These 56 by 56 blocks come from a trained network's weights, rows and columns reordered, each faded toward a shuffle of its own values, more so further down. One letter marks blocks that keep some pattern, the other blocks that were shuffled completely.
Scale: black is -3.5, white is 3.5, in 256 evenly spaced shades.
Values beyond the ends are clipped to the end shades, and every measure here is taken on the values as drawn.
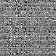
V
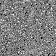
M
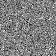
M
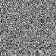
V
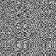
V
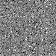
M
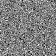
M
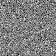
M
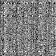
V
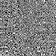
V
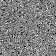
M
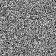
M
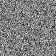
M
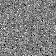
M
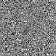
V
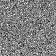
M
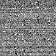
V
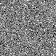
M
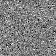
M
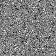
M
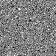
M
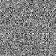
V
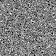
M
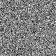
M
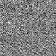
V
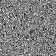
M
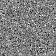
M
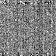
V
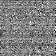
V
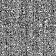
V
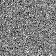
M
